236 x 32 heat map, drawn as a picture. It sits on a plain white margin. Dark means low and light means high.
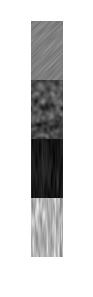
The table splits into 4 rows of 1 panel. Panel 1,1: middling, slanting up to the right, faint in contrast. Panel 2,1: low, blotchy. Panel 3,1: very low, streaked downward, faint in contrast. Panel 4,1: high, streaked downward.
